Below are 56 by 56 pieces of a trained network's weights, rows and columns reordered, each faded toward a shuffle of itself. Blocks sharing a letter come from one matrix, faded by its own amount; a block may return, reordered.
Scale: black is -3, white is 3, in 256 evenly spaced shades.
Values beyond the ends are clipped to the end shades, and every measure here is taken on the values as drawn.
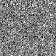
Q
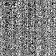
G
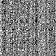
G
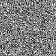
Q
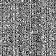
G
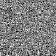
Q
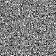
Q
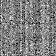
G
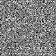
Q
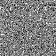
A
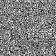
Q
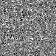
A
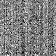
G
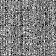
G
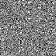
Q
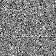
A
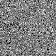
A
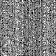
G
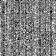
G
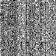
G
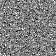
A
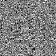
Q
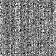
G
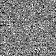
A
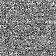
A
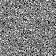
A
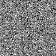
A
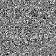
Q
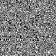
Q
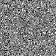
Q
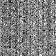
G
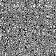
A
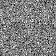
A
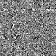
Q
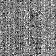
G
